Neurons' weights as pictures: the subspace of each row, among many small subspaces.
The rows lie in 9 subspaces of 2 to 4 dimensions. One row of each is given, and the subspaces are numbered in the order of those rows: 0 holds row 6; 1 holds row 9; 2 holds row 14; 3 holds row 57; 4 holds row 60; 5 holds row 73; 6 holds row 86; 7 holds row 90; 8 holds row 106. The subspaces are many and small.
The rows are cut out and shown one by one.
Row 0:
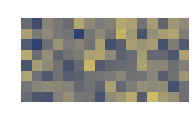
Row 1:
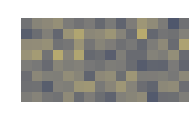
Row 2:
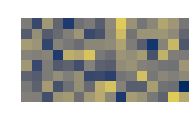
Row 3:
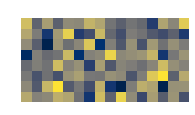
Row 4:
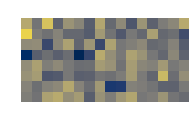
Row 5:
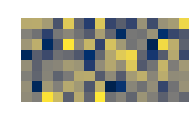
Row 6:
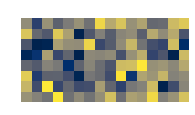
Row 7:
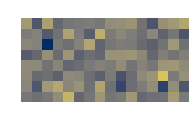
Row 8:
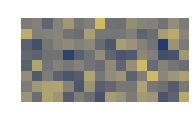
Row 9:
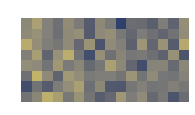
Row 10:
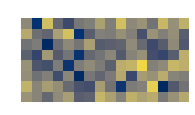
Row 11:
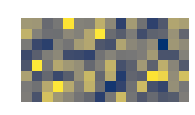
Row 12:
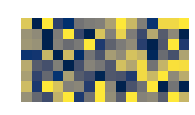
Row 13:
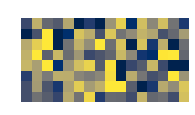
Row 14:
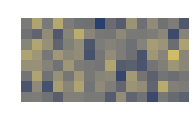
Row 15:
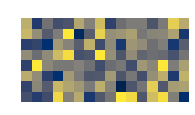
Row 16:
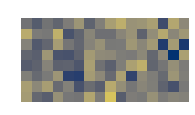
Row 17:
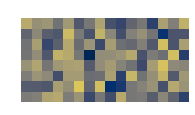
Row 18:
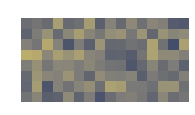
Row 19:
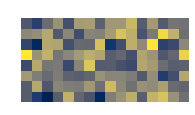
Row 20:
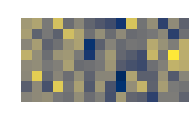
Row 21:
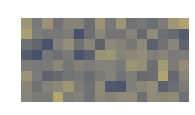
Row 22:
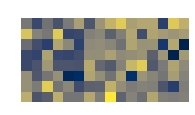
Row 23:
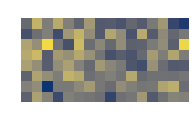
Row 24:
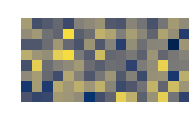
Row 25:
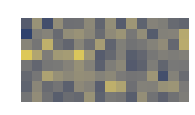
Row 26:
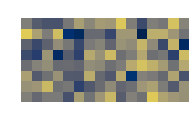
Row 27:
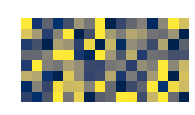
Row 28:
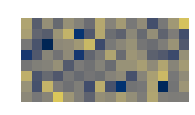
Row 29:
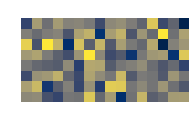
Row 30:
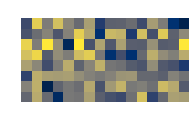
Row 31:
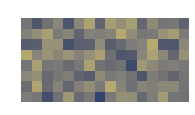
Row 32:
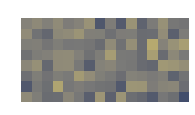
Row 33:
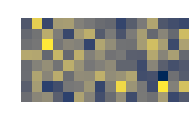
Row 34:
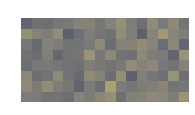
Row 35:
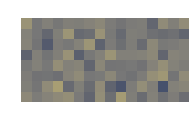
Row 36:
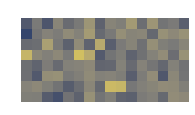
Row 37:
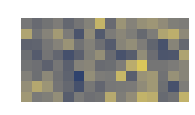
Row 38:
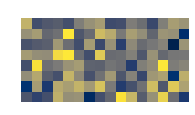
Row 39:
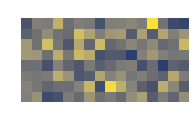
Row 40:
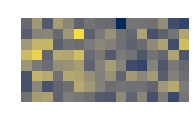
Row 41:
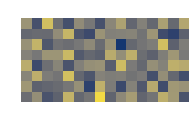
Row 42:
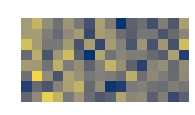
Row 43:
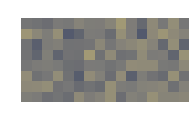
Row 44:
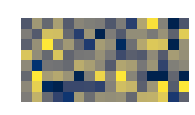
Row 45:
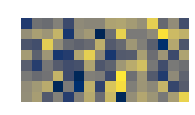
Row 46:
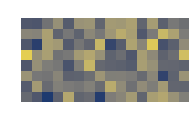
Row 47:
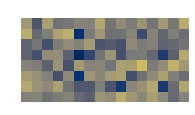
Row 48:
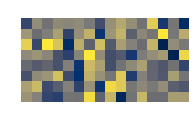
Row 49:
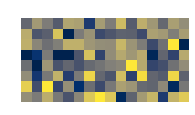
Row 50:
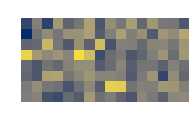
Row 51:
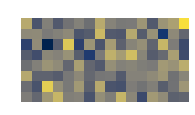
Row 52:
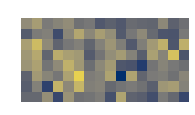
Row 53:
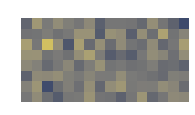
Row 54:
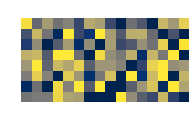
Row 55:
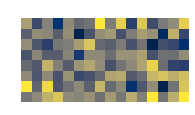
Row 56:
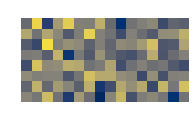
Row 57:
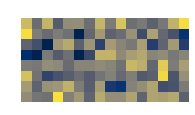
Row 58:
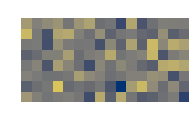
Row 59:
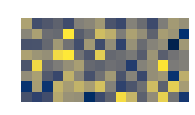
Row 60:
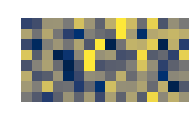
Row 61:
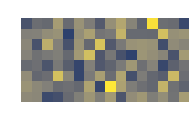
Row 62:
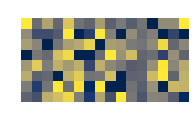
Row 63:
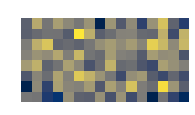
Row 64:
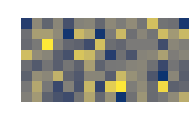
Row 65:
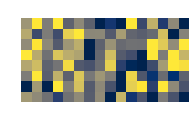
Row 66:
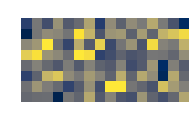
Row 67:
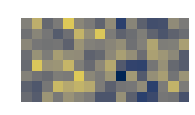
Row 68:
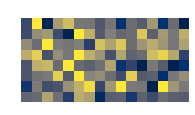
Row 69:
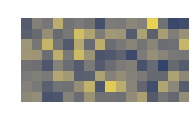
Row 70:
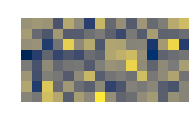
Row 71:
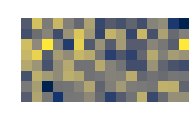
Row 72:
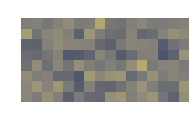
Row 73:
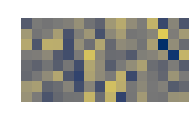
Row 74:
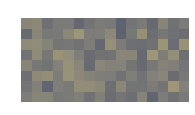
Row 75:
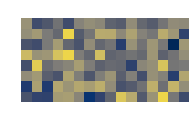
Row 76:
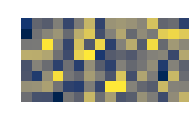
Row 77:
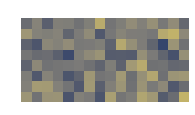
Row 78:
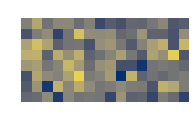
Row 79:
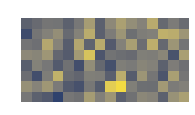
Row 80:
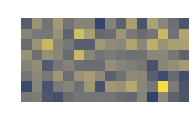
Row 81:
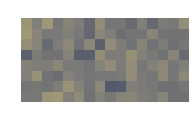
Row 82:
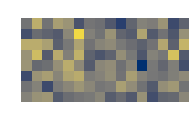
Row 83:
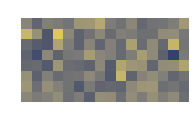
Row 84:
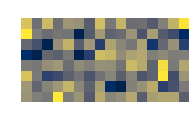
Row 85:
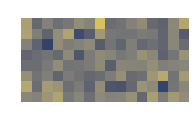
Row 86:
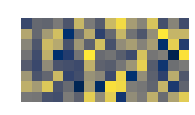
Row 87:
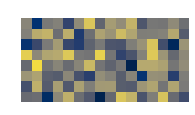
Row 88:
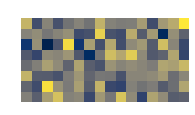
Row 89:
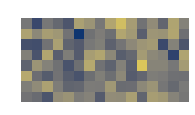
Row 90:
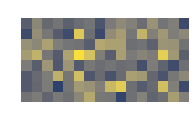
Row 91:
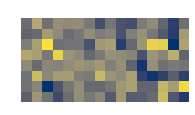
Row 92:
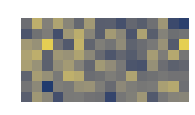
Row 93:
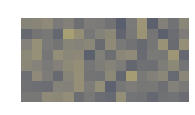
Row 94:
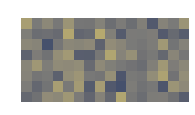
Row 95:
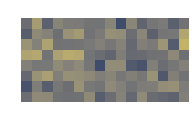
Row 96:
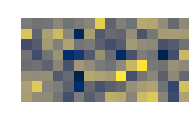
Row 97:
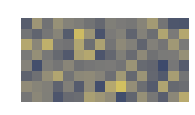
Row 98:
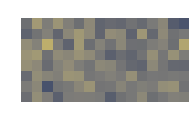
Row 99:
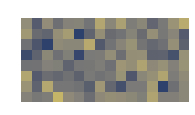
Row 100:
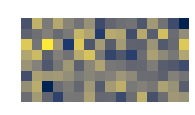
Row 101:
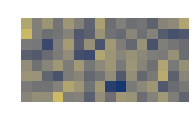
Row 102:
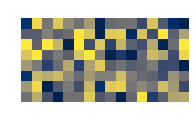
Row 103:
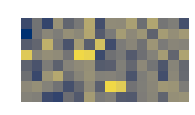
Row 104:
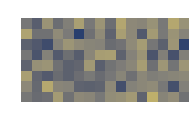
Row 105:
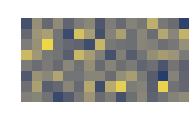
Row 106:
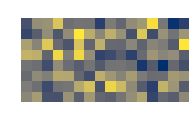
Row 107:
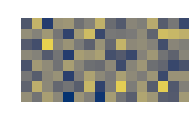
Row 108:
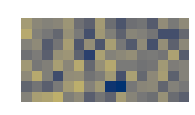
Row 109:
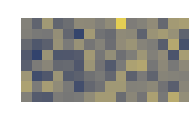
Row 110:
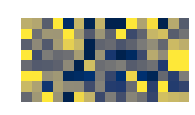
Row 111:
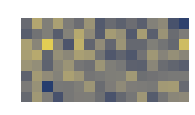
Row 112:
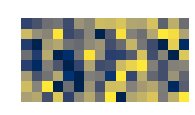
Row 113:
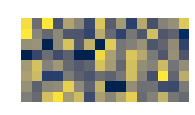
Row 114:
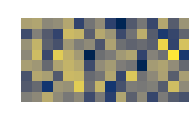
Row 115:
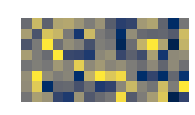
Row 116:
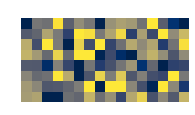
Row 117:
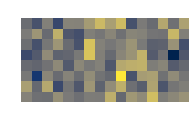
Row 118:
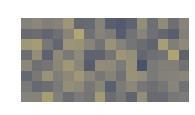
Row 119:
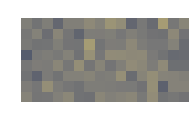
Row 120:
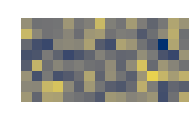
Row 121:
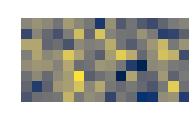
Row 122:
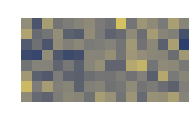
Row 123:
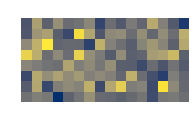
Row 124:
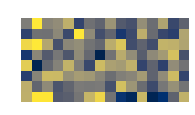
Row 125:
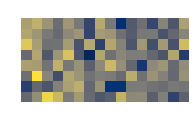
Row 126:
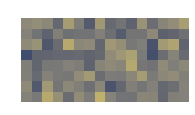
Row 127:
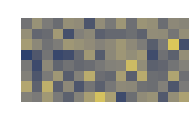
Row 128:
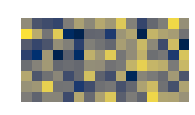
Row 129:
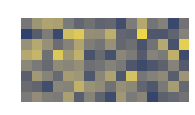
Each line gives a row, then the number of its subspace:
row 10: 7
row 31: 6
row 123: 0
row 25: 1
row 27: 4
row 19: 4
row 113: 1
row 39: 8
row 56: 7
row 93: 8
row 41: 7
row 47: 7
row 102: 5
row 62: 0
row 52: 0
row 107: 7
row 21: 3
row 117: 2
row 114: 6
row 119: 2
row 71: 5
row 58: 2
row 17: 6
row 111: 5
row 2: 7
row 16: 5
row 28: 0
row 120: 7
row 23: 5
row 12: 7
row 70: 6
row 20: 2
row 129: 8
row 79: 3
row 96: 7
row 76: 3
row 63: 2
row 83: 2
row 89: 6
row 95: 1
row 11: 7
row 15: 4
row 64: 0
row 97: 6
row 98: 5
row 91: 7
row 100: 5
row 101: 3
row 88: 5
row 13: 2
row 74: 4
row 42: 1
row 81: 1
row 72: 7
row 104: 4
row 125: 1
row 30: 5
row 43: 8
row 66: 3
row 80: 2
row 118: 6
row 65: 2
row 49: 6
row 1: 8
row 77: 7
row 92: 5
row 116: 8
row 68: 7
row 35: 2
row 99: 0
